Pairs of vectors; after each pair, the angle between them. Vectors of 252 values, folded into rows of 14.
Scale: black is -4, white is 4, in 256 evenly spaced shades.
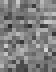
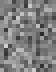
orthogonal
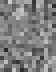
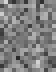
partly opposed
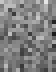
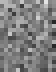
nearly parallel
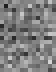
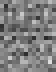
nearly parallel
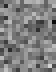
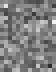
nearly opposite
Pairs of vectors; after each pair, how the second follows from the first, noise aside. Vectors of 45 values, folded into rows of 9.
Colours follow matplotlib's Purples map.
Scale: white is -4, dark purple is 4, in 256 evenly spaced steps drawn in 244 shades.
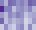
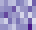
shuffled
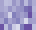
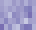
shrunk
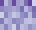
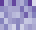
copied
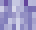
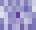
shuffled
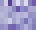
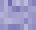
shrunk
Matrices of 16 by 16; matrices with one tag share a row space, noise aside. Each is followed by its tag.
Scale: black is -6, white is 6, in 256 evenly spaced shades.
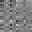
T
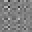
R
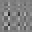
R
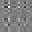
R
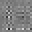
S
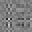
S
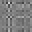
S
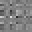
T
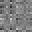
T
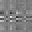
T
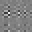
R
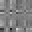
T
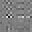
S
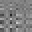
T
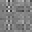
S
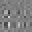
R
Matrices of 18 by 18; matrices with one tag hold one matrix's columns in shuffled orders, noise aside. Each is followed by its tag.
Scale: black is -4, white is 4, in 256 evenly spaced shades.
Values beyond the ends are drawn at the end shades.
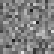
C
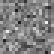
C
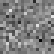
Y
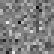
C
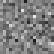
Y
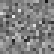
Y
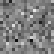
Y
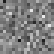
Y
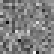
C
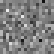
Y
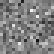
Y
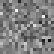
Y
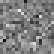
Y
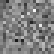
Y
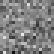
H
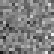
H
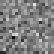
H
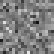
C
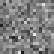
H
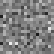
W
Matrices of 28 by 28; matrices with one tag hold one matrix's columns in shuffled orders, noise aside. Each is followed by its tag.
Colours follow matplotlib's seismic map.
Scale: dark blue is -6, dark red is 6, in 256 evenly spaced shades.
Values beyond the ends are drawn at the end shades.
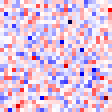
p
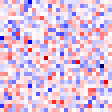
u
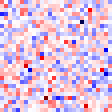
p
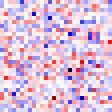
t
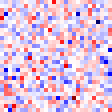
p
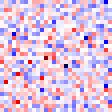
u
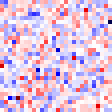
p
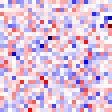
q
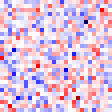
p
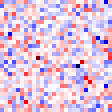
u
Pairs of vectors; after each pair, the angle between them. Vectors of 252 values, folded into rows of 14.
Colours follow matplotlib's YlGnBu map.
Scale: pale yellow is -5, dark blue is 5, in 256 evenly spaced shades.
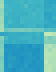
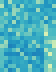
partly aligned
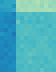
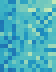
partly aligned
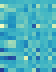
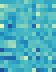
nearly parallel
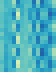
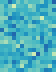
orthogonal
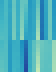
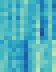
nearly parallel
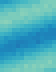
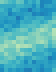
nearly opposite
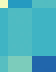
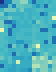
partly opposed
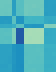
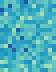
orthogonal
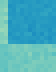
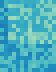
partly opposed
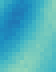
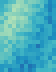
nearly opposite
